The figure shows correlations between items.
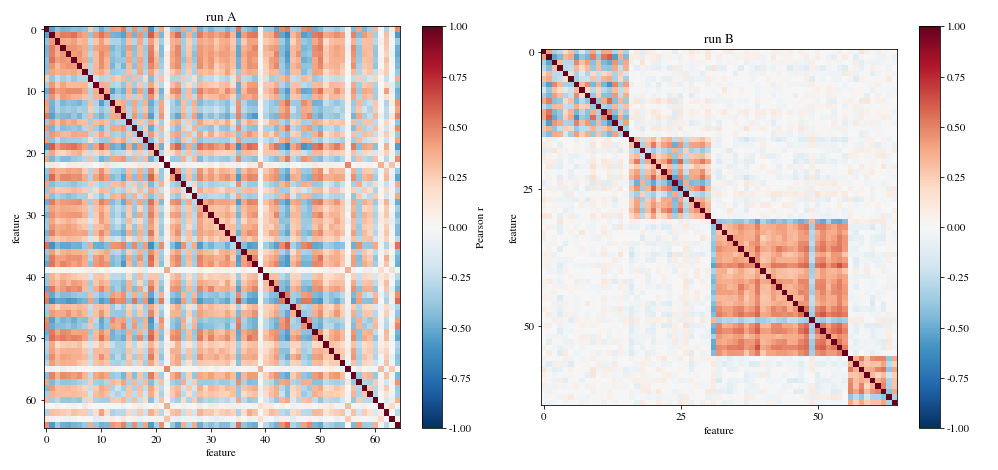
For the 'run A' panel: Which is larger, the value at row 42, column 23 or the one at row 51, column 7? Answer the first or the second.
the first
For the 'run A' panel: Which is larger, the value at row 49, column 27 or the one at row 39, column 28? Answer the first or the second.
the second
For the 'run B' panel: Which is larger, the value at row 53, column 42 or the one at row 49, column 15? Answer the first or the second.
the first
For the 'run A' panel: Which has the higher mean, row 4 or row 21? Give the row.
4
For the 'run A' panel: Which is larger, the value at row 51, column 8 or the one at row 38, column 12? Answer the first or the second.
the first
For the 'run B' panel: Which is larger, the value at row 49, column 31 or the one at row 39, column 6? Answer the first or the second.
the first
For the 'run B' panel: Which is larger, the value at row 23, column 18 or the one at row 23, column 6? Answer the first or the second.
the second
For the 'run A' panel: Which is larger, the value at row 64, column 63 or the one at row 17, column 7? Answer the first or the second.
the second
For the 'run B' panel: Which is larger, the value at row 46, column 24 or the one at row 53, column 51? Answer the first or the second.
the second
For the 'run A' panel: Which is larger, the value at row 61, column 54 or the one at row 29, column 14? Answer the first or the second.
the first
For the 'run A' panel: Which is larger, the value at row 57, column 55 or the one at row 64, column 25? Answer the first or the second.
the second
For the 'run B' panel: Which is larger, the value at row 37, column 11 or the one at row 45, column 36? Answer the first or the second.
the second
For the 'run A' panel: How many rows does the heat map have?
65
